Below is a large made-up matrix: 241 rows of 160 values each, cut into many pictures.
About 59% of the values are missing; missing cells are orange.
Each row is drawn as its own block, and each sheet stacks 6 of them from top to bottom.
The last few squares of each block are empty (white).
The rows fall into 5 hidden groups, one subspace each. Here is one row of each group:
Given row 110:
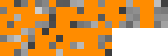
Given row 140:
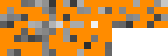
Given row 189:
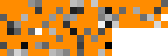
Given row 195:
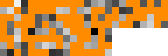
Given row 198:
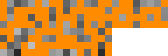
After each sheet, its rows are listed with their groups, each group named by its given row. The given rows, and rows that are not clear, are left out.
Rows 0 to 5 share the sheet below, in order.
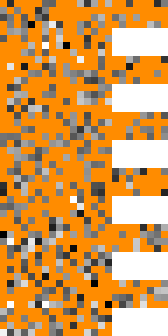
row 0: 110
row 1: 198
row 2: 110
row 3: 189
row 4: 189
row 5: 195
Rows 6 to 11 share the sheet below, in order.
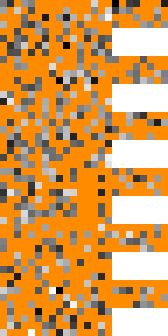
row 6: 110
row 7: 140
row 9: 189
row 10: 198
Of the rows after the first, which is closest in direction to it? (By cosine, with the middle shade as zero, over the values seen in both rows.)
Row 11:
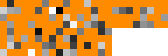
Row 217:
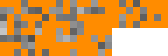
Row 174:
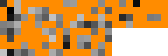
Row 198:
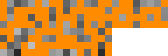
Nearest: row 174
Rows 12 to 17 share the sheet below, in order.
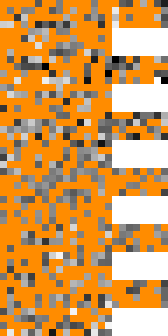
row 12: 140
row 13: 198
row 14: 195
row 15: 195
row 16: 110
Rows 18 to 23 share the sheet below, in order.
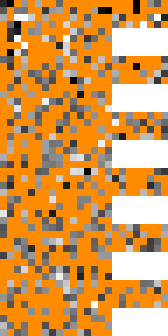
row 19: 140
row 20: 189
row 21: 110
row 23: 140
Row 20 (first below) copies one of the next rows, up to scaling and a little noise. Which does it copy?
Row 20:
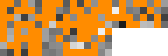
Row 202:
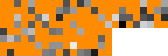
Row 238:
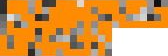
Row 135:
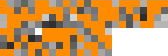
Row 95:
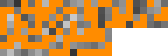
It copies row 202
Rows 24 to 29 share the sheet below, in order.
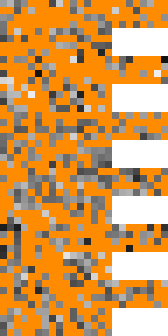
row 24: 198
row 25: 140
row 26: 140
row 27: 140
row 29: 110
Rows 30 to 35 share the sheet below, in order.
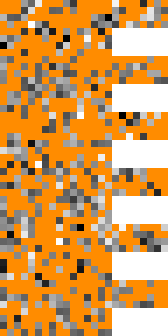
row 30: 110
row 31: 195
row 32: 198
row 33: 198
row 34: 198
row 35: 195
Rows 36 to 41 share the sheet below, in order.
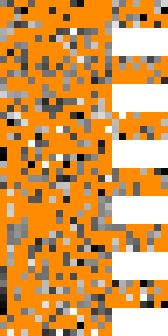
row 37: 198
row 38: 198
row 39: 140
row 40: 140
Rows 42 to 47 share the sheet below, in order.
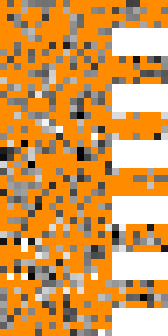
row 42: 110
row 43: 110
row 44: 198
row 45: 110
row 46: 189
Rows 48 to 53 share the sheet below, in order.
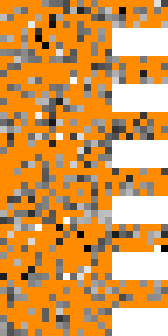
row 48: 110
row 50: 140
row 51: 198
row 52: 198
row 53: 110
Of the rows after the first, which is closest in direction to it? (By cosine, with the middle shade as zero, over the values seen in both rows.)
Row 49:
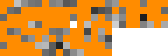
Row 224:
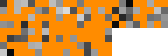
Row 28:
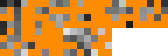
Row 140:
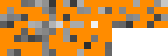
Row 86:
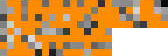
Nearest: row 86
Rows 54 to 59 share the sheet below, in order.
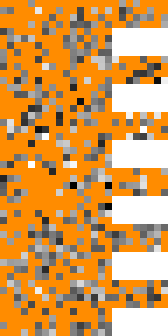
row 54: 110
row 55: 198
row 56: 198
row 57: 189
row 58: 198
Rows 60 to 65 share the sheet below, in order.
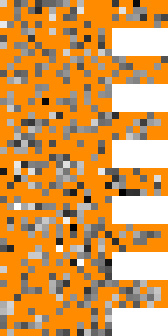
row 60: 110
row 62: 198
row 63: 195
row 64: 140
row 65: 140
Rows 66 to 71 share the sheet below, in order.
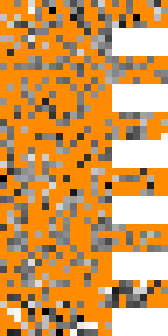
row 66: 195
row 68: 198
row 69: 189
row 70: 110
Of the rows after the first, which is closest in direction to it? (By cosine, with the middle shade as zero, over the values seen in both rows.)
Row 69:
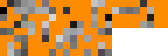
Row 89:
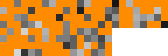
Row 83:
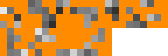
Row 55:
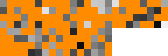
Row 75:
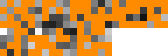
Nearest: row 55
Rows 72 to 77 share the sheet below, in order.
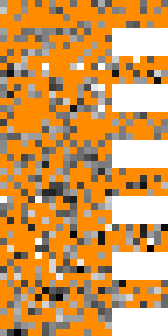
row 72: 195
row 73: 198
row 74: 189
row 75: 189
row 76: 189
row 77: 198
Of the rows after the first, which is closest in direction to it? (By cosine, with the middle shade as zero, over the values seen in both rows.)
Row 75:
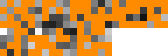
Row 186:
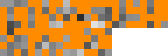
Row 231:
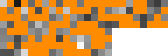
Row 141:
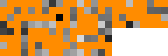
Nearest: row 231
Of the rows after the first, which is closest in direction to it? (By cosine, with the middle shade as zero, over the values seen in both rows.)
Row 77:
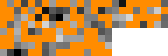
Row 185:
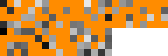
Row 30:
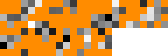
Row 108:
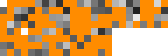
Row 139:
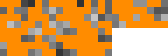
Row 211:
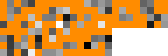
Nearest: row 30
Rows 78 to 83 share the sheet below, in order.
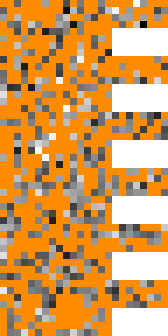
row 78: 110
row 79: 198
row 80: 110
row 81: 195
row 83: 189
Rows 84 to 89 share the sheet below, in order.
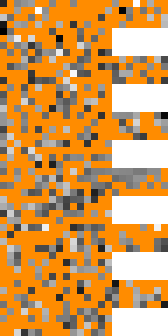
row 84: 110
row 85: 189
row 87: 140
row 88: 189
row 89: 198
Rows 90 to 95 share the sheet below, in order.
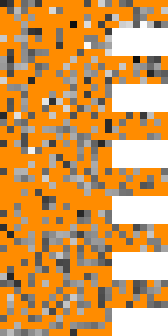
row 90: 140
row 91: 110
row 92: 110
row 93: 198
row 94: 110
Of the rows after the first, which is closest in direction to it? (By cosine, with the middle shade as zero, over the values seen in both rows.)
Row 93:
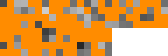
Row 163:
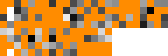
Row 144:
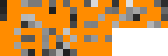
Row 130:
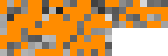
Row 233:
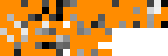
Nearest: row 144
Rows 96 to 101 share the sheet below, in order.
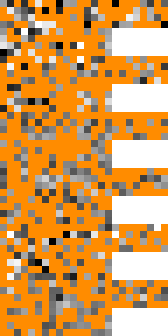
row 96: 198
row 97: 198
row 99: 198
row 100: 110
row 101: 198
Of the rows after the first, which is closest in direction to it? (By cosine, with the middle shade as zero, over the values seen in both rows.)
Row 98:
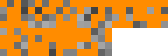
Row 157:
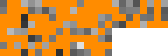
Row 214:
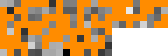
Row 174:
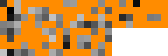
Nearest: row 157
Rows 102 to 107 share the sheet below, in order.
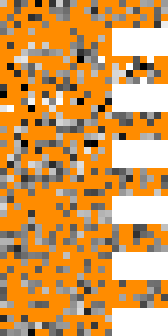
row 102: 198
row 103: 198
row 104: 195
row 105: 198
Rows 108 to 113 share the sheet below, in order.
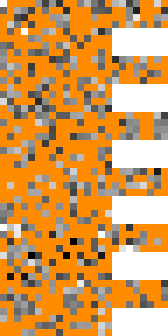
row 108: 195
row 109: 110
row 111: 189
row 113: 198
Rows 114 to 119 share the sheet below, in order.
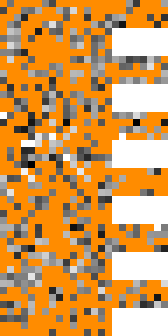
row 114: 189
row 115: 110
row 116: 195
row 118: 189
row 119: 140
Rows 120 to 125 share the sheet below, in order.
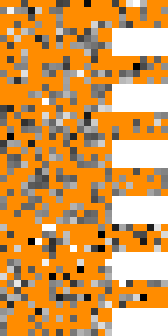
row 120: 110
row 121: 140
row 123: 198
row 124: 189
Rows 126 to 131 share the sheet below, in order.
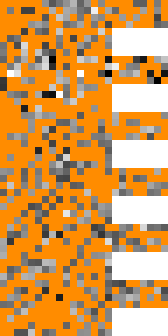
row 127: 189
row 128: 110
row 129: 110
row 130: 189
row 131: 198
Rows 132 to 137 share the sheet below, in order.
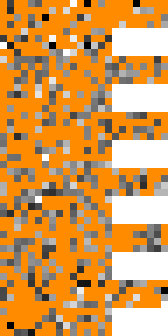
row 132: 110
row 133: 110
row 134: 140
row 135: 189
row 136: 198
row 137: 195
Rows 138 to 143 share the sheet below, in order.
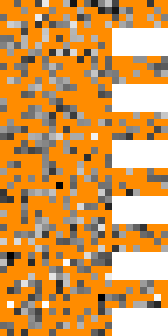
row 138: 189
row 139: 195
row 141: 140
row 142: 140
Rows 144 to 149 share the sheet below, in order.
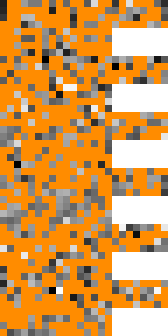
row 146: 198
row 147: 198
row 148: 195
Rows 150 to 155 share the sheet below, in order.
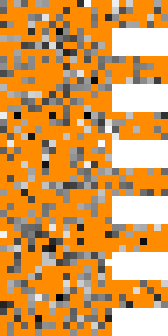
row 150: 110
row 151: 140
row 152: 110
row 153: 195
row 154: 189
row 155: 140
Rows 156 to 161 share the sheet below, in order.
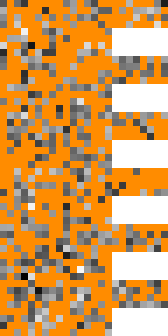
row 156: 198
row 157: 189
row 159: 110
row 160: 189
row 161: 110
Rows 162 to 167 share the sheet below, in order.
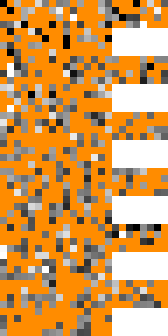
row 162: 110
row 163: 110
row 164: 189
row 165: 140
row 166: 110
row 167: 198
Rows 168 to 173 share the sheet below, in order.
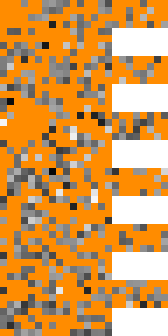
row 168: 110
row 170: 189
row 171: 140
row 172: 110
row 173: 195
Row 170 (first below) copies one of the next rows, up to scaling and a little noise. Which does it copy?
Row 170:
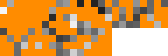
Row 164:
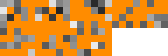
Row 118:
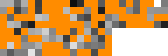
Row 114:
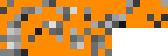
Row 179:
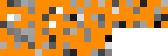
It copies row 164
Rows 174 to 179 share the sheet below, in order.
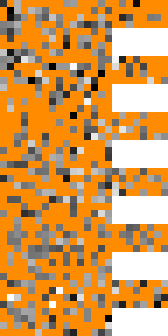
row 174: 110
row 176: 140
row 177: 189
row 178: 140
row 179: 189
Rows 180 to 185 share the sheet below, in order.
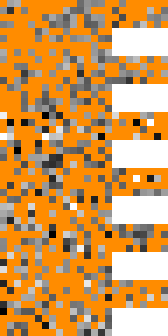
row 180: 110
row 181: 140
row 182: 195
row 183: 195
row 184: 140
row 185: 110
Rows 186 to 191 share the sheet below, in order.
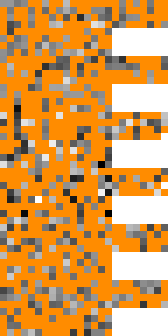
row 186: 140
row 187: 198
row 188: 198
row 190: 110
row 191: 195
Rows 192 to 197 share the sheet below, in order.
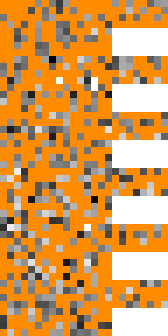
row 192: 195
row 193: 140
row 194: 189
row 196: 110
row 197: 198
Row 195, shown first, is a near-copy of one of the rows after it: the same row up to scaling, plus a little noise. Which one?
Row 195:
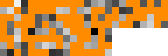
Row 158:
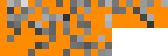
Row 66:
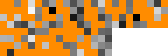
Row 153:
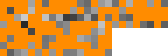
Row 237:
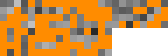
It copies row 237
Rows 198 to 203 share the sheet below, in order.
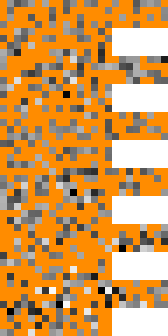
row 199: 140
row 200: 110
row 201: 140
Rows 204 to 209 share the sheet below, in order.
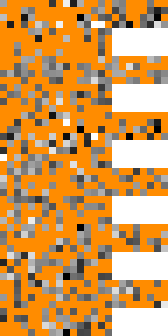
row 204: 140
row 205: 198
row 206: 140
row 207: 195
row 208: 198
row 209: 198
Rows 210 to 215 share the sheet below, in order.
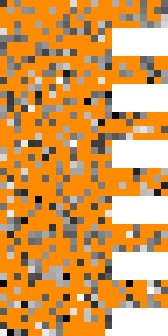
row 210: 189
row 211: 140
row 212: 198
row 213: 189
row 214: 198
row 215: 110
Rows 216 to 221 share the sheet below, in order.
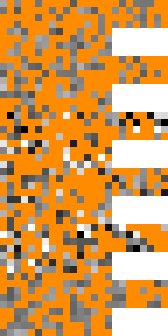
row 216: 110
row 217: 110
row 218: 195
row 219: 198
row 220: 195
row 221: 198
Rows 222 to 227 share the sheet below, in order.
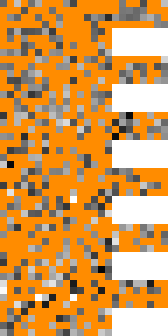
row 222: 110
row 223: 140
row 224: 110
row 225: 189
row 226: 198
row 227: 189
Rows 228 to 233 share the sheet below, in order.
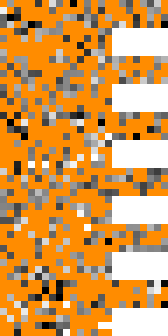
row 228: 189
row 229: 198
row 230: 189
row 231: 198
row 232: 110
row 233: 198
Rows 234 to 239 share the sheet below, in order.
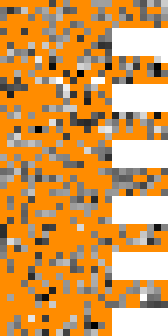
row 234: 198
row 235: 140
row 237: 195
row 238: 189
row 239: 189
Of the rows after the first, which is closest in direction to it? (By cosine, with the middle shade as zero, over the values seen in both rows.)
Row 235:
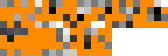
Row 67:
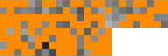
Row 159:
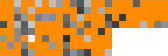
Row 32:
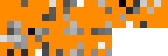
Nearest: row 32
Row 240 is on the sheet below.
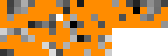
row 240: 140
